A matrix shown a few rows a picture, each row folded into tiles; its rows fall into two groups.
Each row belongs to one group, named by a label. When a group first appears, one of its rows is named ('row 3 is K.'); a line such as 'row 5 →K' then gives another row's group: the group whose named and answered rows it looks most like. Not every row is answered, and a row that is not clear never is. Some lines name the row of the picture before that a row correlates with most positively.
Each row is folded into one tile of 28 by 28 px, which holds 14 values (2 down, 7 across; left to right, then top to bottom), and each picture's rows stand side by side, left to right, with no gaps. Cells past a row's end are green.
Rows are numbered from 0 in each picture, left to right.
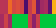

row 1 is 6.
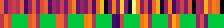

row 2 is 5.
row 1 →5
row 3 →5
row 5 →5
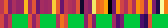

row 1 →6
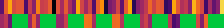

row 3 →5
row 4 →5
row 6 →6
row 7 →6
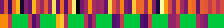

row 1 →6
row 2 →5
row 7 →6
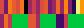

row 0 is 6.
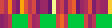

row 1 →6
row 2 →5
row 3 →6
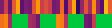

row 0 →5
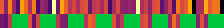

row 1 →6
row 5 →5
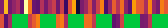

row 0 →6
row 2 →5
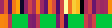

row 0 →5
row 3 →6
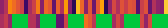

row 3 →5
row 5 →6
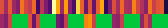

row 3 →5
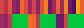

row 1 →5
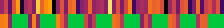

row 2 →5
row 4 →5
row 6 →5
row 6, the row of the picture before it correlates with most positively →1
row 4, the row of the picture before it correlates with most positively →1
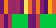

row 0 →6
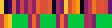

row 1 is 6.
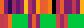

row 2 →6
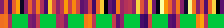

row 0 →5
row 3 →5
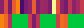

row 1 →6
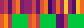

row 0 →5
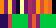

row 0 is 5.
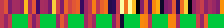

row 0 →6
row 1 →6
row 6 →5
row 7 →6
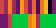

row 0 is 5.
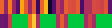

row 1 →5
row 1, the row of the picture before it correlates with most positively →1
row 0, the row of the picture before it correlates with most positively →0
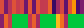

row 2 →5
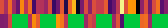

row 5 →5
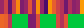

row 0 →5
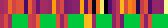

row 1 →6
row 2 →6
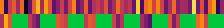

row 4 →6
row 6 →6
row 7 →5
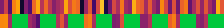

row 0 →5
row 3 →5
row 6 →5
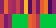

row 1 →5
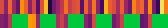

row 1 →5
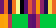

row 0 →5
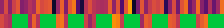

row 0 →5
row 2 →5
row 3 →6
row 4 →5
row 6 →5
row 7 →6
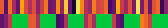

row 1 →5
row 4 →6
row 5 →5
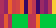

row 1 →6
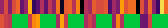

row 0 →5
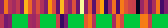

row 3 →5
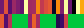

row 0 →6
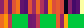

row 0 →5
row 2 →6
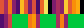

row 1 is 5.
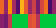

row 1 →5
